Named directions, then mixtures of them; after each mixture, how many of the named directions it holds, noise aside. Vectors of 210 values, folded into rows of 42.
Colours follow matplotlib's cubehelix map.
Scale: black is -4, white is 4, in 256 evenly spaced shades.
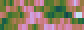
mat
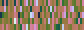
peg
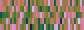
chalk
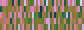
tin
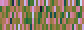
two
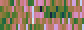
three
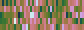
two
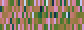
one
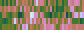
two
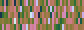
one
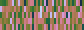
one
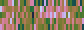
two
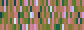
one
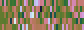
three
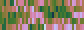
two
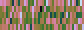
two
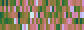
two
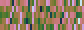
two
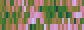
two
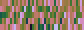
one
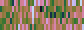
three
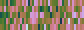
three
